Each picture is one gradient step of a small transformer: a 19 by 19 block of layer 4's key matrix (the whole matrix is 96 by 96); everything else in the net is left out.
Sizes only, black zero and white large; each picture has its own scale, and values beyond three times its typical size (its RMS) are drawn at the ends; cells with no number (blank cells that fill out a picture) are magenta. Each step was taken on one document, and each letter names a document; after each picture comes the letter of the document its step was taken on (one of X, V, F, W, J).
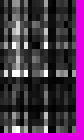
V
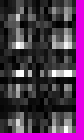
V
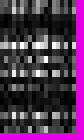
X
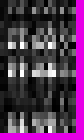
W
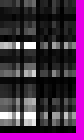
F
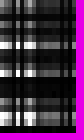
F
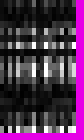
W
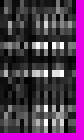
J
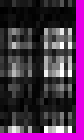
W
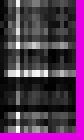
V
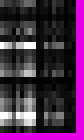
F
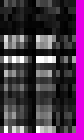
X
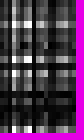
V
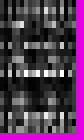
J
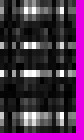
J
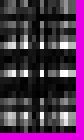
F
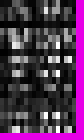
X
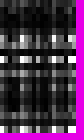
X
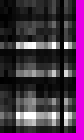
F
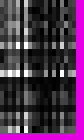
V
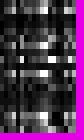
X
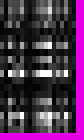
J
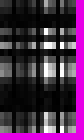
W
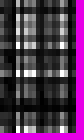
V
